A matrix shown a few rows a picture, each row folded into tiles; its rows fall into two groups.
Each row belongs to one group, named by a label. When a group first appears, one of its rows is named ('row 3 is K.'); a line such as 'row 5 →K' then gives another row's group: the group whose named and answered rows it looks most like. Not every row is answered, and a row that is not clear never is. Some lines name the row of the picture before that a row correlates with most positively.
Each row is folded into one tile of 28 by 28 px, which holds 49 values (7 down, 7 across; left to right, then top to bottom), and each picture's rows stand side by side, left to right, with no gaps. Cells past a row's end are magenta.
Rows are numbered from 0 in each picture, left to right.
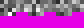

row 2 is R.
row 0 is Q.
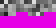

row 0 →R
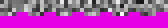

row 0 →Q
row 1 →Q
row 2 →Q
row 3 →Q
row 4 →Q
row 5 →R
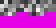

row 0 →Q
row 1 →R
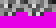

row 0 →Q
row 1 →Q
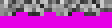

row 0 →Q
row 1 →R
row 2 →Q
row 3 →R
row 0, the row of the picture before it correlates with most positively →0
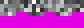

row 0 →Q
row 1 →R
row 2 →Q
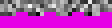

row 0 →R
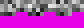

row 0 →R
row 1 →R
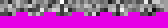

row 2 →R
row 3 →Q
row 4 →R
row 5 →R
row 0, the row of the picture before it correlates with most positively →0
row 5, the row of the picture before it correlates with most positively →1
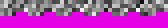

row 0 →Q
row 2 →Q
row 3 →Q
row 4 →Q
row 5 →R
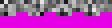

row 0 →R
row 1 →Q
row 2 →R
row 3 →R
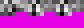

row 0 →R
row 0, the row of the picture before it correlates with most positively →2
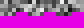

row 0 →Q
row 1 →Q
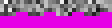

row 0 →R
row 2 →Q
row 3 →R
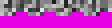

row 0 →Q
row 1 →Q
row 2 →Q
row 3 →Q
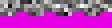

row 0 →Q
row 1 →R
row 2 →R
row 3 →Q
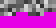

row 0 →Q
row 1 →R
